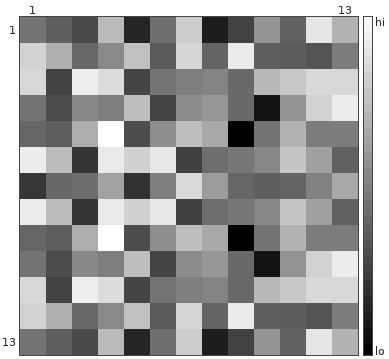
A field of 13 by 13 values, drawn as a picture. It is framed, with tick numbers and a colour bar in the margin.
There is no seam. The middle right is the calmest part. No overall slope runs across the table. The top and bottom halves mirror each other.
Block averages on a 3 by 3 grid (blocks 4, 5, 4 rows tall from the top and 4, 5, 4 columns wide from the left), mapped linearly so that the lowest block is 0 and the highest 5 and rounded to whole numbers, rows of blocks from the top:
305 | 512 | 305
